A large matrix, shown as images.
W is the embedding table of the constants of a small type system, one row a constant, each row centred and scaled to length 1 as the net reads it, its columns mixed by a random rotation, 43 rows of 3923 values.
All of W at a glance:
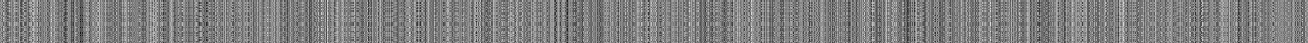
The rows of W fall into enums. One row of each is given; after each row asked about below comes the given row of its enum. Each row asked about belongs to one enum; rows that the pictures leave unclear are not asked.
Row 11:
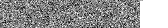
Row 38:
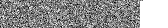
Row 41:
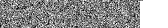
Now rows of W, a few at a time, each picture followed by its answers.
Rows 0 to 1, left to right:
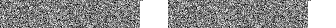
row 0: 38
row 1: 38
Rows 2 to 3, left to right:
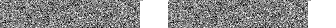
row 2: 11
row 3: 11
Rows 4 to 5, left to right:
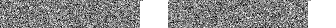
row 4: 38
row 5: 11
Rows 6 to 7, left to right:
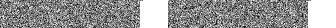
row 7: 41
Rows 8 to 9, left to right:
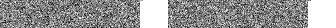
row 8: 11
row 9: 38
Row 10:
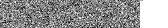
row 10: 11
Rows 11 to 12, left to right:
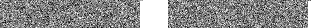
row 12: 38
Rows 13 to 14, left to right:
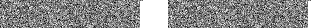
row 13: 38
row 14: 38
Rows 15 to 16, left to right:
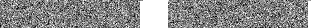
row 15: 41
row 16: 11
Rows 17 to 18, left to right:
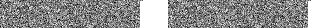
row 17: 38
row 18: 38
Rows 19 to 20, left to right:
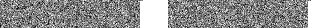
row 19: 41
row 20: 38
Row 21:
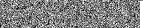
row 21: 41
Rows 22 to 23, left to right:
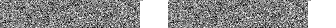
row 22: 11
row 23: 11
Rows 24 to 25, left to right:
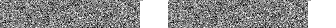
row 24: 11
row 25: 11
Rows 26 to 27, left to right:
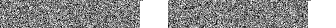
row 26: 38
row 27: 41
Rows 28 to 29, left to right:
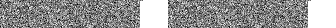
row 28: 38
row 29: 38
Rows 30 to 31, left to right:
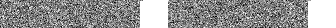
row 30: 38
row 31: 11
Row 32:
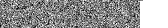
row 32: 41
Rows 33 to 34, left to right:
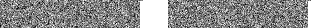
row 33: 41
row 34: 38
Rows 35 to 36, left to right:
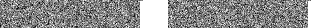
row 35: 41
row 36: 38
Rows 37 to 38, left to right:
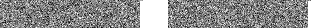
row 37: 11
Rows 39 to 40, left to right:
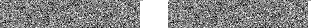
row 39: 11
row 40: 11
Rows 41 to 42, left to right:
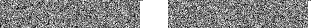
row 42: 38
